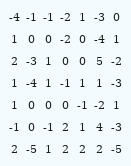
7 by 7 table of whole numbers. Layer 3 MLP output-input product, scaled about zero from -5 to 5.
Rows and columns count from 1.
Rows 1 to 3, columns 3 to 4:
-1 -2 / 0 -2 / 1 0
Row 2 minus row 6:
2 0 1 -4 -1 -8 4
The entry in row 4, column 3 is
1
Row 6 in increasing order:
-3 -1 -1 0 1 2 4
